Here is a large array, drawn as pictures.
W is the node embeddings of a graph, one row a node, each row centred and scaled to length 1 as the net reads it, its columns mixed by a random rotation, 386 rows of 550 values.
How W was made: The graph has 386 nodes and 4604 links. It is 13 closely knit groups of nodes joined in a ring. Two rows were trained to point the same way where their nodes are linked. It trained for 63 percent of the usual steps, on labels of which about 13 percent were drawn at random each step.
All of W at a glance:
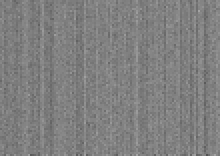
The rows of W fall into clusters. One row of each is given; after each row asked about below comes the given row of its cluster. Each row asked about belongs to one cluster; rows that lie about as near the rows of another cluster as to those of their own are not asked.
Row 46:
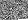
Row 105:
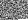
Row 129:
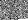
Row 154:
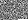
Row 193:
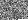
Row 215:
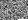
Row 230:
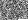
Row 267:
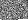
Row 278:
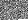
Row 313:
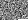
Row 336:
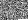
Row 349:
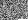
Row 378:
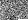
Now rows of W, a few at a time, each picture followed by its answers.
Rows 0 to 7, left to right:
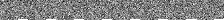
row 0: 378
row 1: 349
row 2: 378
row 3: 278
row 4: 278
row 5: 378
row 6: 129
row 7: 46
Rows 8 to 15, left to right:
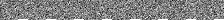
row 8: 278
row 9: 278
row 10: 378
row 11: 129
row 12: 215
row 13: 46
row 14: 349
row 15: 278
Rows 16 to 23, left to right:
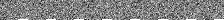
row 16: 349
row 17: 105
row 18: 193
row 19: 154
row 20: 267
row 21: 267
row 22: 46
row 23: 378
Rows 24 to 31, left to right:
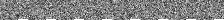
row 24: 230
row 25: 336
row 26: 215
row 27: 193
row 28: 230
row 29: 105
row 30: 267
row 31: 378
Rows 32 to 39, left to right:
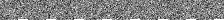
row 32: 336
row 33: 313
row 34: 129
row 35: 230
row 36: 46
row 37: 267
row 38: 129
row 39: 154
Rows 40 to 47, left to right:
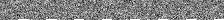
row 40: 215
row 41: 267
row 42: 267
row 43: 313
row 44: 336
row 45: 230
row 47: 46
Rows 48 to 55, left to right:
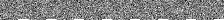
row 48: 105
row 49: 267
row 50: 378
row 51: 193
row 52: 267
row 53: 278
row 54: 336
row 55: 193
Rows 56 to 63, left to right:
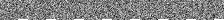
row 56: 313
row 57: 230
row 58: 349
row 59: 278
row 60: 349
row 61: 105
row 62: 278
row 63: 230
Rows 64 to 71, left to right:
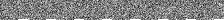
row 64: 105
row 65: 105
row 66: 267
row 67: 349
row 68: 230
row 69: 46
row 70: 378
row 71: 349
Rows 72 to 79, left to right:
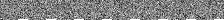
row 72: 154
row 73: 105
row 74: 129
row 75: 349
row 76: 349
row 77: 336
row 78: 230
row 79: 336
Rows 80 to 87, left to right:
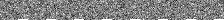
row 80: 193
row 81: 230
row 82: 230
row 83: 215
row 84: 154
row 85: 267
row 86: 349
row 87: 267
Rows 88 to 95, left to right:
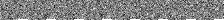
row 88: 230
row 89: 230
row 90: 193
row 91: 230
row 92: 267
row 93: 230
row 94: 336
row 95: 313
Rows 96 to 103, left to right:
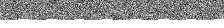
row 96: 230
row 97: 267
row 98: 267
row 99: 349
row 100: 336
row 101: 105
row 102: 46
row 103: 193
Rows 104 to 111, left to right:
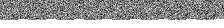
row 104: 267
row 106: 267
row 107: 336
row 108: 154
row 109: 278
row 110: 230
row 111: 230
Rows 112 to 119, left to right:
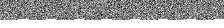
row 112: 278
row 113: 378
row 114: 129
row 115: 215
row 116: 349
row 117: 278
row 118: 349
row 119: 129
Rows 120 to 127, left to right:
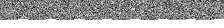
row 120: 336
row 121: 215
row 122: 154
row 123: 105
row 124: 313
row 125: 378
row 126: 129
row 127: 193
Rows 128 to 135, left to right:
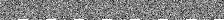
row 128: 46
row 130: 378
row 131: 154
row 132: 129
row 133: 154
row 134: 193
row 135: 267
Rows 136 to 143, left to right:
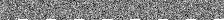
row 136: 378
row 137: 230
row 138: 336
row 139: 278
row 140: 46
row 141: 278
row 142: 215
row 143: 129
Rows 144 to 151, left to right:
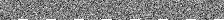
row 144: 336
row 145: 278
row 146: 313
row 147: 193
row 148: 193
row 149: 105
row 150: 313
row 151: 230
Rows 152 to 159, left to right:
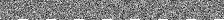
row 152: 215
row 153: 278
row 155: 105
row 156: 230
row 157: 230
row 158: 215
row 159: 378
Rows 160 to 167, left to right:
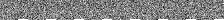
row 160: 267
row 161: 46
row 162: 129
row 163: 105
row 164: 378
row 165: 267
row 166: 193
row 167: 105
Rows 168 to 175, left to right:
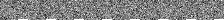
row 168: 336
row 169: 230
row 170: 278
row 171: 193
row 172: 154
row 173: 349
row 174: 378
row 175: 278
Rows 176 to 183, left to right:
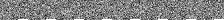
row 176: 267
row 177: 230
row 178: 336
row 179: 215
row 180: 267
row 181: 378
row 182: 193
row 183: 378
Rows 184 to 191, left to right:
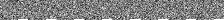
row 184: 336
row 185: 313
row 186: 105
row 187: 129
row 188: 46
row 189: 46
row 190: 129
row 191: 349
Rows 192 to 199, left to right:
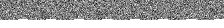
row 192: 105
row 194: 313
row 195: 193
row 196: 267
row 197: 193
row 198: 46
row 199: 105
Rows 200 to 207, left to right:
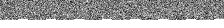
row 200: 129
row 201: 193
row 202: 349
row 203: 378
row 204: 215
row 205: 105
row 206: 378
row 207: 129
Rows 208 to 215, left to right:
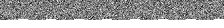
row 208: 336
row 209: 378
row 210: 154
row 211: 46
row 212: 349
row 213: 336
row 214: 278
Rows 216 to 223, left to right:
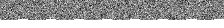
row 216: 46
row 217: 193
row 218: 154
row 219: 230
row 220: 230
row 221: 278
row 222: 336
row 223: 378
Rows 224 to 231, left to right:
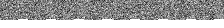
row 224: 105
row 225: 193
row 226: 349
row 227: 378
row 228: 105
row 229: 313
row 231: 193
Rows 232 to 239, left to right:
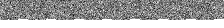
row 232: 378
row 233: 230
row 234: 215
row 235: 105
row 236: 267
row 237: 105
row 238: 278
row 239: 129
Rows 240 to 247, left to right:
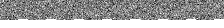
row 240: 378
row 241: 215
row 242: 378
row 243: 336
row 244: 154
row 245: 46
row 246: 105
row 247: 154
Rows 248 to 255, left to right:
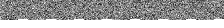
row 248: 378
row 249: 278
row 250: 46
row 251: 215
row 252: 267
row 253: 154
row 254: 105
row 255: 215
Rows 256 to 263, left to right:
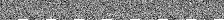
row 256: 129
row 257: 336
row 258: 154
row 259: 46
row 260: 105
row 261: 129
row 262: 336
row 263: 378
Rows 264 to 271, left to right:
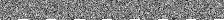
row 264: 46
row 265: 105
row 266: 267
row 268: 193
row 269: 313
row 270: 336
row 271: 154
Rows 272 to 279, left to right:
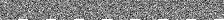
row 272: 230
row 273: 313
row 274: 129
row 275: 193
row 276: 278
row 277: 278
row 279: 105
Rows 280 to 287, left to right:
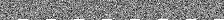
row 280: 278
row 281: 267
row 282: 193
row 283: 278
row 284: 154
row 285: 349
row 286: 129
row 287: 154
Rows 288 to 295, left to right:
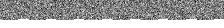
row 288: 105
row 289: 267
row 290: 349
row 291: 129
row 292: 378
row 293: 105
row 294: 193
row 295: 278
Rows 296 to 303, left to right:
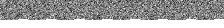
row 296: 230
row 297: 230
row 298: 105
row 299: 378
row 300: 378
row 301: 378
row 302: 349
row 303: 105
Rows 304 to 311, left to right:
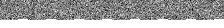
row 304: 129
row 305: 349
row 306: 336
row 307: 378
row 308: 105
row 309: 215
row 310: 154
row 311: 336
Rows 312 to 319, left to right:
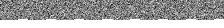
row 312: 313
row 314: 105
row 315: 313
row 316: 46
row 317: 154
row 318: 349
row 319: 105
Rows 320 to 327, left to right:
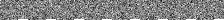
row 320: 336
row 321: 215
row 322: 349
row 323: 154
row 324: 129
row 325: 378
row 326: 349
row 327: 129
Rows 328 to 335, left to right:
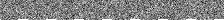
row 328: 46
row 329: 46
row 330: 230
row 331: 313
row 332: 230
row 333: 267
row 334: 349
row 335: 278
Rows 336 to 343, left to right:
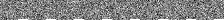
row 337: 378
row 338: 215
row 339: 336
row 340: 278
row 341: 349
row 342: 267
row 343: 278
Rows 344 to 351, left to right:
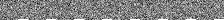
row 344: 349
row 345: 278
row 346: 129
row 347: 105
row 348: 267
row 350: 215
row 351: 154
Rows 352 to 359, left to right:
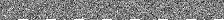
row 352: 267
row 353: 46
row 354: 349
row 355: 105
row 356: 215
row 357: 154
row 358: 278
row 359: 378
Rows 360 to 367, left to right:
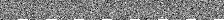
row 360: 154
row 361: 349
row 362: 46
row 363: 267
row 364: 378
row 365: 336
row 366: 129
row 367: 313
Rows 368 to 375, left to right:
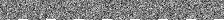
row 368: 230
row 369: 230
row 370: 215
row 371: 267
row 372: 278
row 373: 230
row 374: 230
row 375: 278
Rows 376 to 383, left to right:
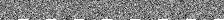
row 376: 129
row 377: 129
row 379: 215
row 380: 267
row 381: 46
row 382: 230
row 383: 129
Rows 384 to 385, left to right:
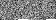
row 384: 313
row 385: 267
